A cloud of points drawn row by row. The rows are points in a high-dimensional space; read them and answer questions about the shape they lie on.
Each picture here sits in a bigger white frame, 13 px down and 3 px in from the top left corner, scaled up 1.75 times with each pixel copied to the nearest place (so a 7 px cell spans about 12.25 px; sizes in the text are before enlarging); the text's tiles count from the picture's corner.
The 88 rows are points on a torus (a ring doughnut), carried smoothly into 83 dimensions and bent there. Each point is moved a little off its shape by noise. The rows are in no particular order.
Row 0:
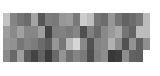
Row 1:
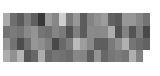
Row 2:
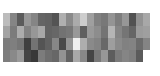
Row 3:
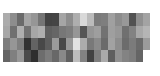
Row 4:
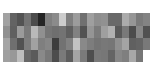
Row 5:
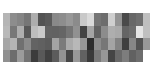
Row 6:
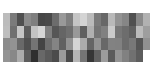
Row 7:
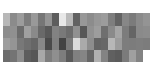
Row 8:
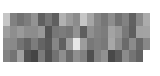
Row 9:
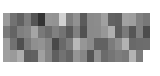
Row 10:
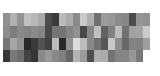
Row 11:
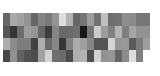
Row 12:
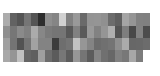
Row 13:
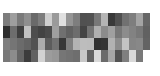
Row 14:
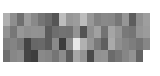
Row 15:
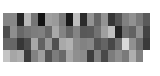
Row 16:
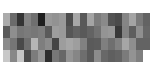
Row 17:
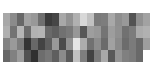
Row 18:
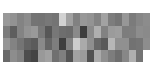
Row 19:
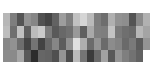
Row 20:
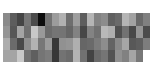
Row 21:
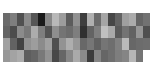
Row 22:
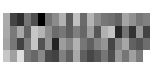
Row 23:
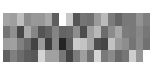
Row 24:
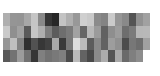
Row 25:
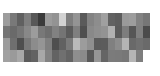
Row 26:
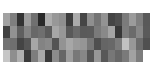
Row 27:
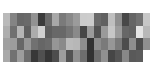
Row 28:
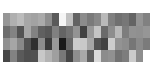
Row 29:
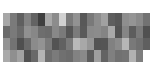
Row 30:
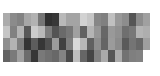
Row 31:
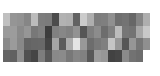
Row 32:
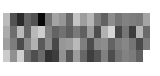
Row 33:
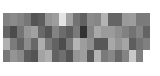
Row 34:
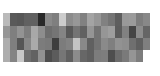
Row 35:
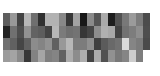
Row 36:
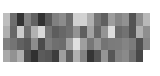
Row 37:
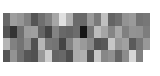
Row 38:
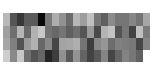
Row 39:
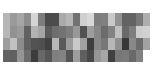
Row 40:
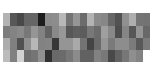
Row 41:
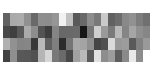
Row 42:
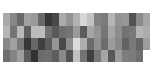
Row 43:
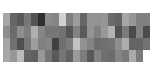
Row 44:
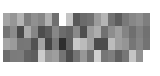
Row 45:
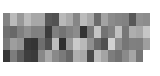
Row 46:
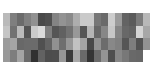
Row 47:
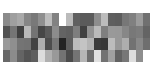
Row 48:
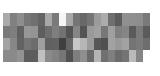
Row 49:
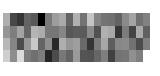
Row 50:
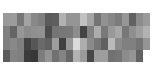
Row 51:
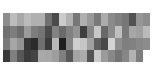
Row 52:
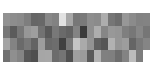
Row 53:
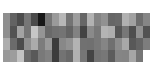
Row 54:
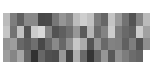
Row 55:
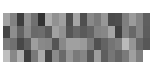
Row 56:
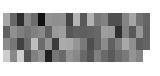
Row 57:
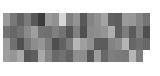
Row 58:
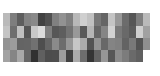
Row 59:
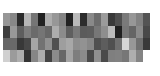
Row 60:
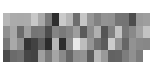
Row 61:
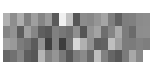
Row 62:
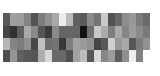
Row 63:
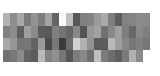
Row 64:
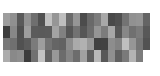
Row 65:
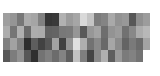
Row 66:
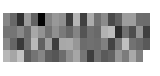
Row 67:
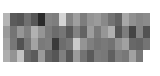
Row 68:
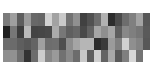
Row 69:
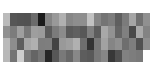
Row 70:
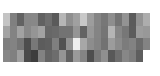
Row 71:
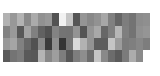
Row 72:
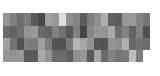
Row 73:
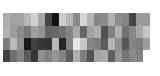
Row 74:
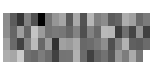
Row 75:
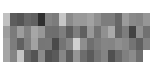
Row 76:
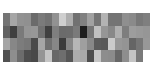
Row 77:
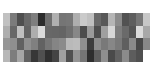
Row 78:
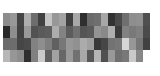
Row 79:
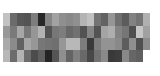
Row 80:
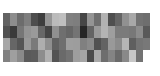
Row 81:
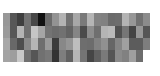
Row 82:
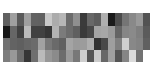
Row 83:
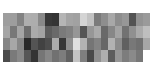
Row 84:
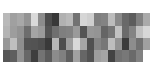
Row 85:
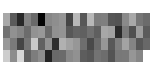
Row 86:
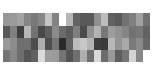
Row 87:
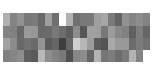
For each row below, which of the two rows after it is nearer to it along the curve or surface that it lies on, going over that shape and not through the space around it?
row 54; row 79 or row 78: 79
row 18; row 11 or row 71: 11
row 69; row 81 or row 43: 43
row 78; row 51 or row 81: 81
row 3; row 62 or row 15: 62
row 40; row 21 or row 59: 59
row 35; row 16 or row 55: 55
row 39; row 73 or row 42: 73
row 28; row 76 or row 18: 76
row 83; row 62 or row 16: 62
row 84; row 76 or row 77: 77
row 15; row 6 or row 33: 33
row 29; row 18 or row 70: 18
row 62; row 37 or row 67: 37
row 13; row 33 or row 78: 78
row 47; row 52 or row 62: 62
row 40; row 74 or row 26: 26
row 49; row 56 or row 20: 56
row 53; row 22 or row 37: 22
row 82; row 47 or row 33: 47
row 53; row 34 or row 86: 34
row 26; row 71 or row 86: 86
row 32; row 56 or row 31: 56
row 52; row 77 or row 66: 66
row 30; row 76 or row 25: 76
